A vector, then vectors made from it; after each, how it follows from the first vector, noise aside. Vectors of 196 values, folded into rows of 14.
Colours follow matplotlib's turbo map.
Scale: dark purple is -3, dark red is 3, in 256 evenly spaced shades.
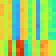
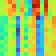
reversed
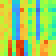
copied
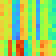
copied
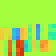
partly zeroed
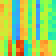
copied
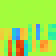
partly zeroed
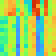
reversed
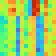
reversed
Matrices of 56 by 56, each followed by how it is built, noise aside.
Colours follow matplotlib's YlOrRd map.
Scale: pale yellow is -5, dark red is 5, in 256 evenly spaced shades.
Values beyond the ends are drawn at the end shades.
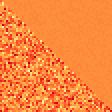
lower triangular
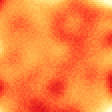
smooth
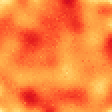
smooth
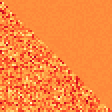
lower triangular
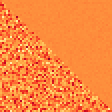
lower triangular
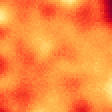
smooth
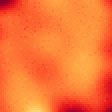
smooth
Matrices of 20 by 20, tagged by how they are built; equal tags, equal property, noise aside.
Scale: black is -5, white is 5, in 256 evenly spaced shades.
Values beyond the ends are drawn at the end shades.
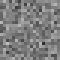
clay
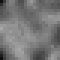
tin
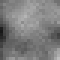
tin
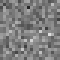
clay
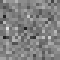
clay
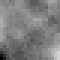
tin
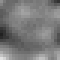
tin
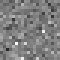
clay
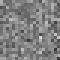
clay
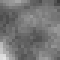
tin
